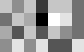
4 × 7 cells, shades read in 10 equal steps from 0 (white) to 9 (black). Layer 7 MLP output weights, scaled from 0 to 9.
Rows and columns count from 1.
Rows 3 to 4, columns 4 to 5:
6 2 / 1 6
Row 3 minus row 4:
-1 5 -2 5 -4 -2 4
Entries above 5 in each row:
1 1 2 2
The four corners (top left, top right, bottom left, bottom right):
2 5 4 1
